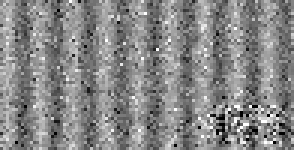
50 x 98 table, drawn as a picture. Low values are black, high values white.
An odd patch, rougher than its surroundings, sits in the bottom right. The bottom right is the roughest part. No row or column stands out. There is no overall slope. Upright stripes repeat 9 times across the table.
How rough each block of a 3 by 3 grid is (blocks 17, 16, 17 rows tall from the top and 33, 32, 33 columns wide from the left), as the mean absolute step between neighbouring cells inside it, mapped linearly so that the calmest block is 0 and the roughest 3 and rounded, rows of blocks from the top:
0 0 0
0 0 0
0 0 3
